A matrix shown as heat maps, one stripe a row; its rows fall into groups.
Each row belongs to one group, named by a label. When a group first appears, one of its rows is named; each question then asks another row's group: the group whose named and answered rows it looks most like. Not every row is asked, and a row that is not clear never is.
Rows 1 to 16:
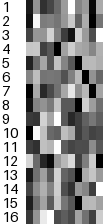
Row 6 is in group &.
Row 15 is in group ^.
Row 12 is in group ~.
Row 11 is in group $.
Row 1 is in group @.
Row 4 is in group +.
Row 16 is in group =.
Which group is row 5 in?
^
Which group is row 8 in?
^
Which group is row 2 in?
@
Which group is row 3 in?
=
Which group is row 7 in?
@
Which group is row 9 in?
$
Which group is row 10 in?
@
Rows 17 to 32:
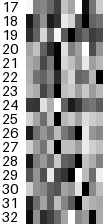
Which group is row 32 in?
@
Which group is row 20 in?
+
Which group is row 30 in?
&
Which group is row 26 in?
^
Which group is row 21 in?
+
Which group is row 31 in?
^
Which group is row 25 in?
+
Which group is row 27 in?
+
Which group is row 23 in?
+
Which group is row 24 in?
$
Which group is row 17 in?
&
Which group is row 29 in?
=
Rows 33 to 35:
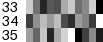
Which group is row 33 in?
~
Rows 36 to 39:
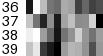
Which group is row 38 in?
+
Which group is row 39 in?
+
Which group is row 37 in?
~
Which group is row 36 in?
@
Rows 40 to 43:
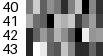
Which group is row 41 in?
~
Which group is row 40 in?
&
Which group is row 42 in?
^
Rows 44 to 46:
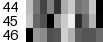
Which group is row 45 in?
~
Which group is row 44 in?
~
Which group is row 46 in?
@
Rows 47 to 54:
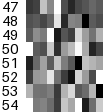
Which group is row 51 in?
^
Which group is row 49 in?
=
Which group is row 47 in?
$
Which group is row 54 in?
&
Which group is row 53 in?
~
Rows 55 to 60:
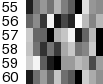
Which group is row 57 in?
~
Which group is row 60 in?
^
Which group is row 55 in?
^
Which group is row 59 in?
+
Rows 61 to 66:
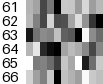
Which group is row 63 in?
^
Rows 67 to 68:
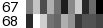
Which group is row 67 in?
&
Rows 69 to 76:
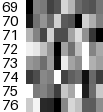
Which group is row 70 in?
^
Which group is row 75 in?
&
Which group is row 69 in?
@
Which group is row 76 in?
+
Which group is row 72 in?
+
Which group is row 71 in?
&
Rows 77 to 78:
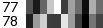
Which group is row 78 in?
@
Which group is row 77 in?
$
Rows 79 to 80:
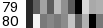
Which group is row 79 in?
^
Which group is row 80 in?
@
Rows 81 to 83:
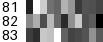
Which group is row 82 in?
&
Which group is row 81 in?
@
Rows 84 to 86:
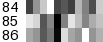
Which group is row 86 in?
+
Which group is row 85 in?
+
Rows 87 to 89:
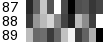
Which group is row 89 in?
~
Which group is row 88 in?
=
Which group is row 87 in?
$
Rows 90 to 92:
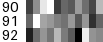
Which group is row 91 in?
@
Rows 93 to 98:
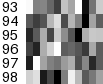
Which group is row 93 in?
&
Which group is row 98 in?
+
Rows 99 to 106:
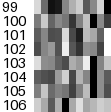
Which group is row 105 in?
&
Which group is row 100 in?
&
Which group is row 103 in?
&
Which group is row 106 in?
+
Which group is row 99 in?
~
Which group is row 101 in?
=
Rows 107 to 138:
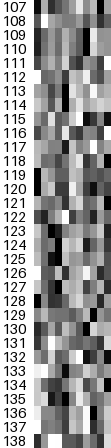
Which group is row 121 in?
~
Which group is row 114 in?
+
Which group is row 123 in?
~
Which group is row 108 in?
@
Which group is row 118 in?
~
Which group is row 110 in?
^
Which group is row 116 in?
=
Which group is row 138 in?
=
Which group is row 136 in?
&
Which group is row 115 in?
~
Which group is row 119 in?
@
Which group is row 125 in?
~
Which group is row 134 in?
~
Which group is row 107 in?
@
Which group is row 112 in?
&
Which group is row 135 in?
+
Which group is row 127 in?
~
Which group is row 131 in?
=
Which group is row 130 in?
^
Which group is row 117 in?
+
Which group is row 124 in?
~
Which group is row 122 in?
$
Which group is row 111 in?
=
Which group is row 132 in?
~
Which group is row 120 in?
@
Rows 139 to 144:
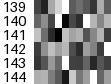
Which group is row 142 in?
=
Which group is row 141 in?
~
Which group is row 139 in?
$
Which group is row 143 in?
$
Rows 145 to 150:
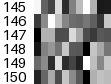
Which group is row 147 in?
@
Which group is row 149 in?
=
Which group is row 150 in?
^
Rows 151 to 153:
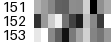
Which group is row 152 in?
=
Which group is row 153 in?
+
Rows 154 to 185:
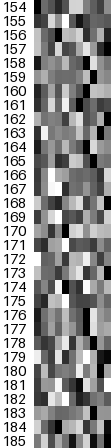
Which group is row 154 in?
@
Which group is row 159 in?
&
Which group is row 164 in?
^
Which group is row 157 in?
&
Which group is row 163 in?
@
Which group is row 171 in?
$
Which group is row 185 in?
&
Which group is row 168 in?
~
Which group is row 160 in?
^
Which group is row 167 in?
=
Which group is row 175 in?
$
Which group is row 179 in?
&
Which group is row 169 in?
=
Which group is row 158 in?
^
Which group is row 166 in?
=
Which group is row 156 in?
~
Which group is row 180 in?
@
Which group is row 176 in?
^
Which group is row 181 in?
=
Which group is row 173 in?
~
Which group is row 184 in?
~
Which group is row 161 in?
$
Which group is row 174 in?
=
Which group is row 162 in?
~
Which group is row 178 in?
$
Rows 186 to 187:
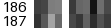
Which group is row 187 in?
$
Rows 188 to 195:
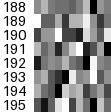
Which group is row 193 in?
+
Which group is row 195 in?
$
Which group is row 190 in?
=
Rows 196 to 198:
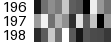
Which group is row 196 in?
^
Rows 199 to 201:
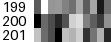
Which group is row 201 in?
~
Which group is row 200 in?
@
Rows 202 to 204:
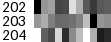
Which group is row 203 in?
&
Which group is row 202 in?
@
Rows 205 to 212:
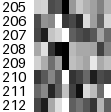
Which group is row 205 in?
+
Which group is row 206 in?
=
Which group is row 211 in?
=
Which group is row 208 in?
+
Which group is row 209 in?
+
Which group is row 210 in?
$
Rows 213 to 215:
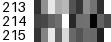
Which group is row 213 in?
=
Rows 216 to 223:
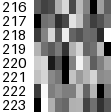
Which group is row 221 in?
+
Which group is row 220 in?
+
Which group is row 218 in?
=
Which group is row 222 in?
@
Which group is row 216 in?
$
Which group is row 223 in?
@
